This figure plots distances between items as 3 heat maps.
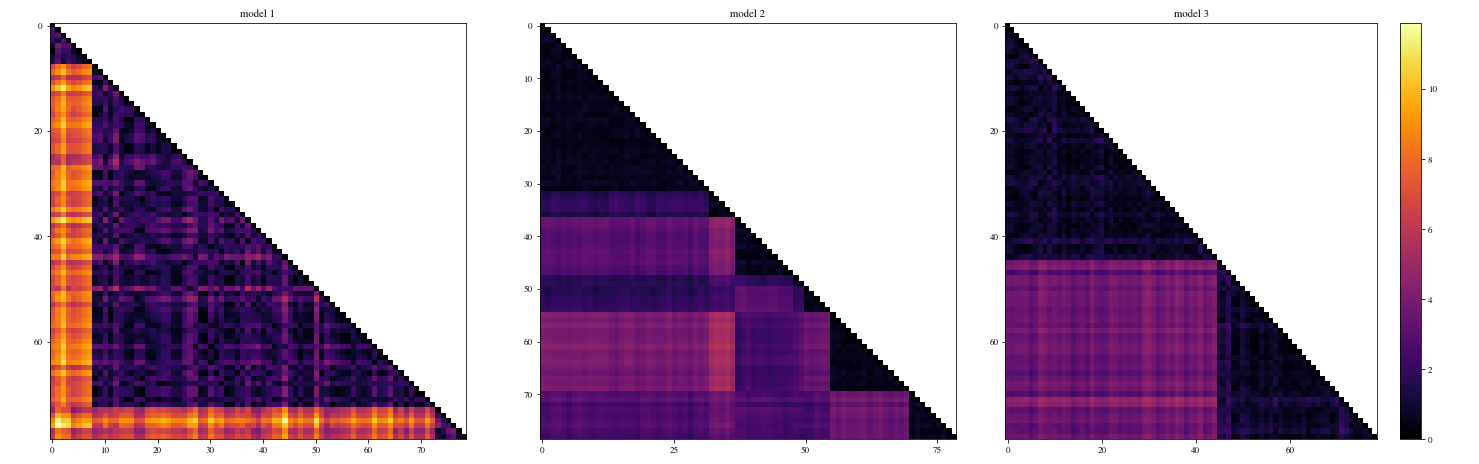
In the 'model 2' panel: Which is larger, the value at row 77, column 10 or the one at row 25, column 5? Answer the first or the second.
the first
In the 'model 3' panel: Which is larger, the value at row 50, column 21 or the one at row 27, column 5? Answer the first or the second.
the first
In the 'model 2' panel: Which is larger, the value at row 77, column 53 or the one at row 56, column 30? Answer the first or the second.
the second
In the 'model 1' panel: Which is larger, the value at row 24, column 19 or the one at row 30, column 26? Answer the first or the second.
the second
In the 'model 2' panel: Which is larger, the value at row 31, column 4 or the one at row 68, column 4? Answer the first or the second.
the second
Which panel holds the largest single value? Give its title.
model 1
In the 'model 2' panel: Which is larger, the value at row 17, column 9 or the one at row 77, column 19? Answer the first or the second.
the second
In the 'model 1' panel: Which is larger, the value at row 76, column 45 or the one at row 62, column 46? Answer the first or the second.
the first
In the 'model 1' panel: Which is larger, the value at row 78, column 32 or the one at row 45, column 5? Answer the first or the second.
the first
